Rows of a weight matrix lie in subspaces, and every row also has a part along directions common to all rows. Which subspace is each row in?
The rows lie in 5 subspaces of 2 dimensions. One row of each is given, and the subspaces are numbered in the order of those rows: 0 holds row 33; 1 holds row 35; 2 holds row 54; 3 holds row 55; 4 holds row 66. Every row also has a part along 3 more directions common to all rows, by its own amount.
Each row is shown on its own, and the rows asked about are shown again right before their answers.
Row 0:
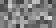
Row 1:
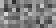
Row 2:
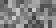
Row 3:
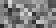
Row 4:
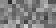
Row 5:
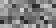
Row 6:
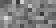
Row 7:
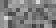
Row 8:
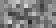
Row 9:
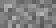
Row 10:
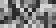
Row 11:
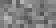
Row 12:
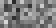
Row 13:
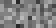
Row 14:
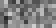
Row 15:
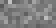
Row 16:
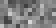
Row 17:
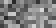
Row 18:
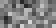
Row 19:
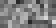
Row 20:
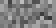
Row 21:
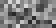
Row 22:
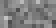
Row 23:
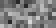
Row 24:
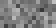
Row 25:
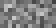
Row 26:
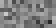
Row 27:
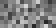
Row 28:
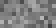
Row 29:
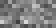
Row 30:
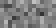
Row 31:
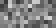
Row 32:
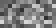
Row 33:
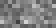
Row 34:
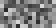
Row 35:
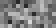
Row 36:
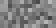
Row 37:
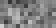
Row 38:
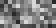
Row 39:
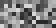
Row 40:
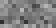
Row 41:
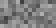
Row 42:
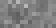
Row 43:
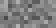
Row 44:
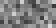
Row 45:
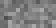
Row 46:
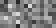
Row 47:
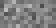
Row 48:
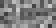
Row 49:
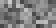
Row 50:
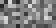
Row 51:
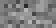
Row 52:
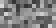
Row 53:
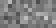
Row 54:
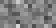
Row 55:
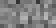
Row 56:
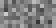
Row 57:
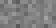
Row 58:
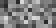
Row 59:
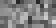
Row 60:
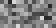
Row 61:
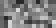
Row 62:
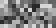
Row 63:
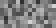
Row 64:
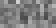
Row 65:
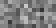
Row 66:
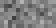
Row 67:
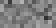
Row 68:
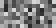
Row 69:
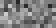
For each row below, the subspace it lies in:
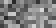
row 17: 3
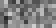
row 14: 3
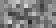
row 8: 1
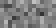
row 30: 4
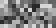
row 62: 0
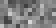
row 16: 1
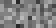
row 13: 3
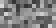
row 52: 4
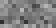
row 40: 0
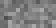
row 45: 3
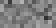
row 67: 2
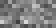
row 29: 0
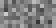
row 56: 4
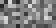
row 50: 2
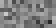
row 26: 4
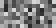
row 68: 4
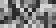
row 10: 0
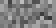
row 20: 2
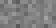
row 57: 2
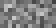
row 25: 4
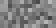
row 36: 2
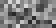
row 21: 1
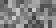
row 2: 0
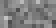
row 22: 3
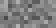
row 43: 2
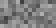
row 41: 0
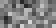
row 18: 1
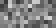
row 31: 2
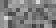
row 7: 3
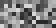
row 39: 1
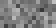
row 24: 0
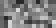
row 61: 3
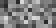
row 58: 2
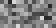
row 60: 2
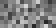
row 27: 2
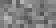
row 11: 1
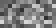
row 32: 0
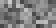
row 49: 1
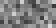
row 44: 0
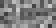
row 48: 4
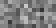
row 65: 3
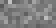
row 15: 2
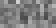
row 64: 3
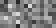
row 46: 2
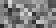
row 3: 1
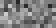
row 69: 4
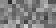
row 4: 0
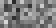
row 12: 4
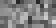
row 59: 3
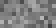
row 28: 0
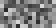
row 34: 4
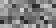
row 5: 0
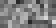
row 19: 3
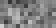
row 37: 1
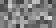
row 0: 2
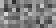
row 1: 4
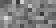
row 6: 1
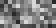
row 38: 0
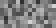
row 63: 0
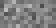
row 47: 4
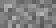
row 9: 4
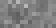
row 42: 1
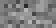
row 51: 1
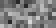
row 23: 1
